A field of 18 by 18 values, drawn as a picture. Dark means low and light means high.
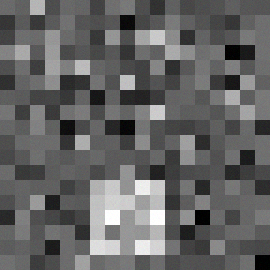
Slope: none. Mirror symmetry: none. Odd patch: higher, in the bottom middle. Ninth with the highest average: bottom middle.
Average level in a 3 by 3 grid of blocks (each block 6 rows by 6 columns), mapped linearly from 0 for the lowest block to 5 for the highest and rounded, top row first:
1 1 0 / 0 0 1 / 0 5 0
